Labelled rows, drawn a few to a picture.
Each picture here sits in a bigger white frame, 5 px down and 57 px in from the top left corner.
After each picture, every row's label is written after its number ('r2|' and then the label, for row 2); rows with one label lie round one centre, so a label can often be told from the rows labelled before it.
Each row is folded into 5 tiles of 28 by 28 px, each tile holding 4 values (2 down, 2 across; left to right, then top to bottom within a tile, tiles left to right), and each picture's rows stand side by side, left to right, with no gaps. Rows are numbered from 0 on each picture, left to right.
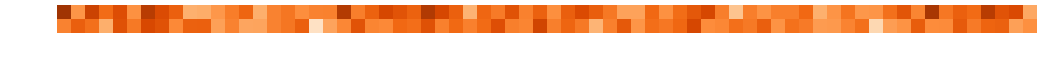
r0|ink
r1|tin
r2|ink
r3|ink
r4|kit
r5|tin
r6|ink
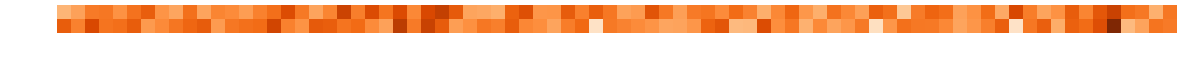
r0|kit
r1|kit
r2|ink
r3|tin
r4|tin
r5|tin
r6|tin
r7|kit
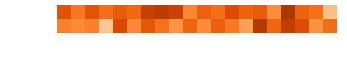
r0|ink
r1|ink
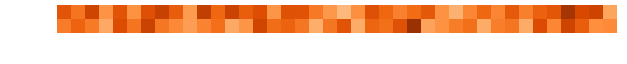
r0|ink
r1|ink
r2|kit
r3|ink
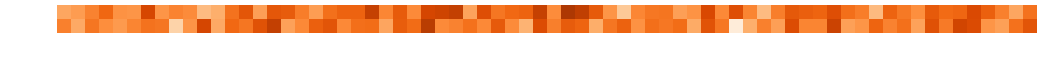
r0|tin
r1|kit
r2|ink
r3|ink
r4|tin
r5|kit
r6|kit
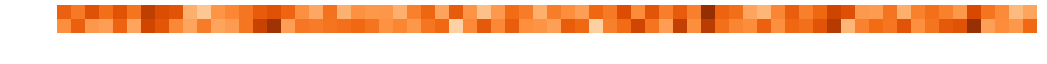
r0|ink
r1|kit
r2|tin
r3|tin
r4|ink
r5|kit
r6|kit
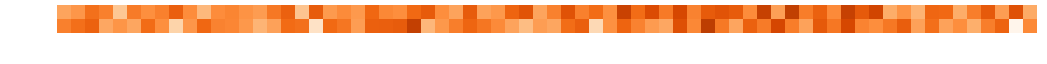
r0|tin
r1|tin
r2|kit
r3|tin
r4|ink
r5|ink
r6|tin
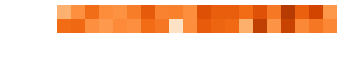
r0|tin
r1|ink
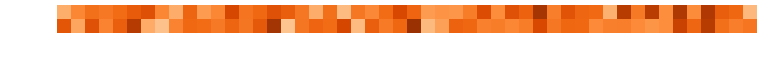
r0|kit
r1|kit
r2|kit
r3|ink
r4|ink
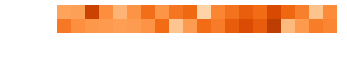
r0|tin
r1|kit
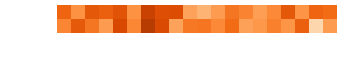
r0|ink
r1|tin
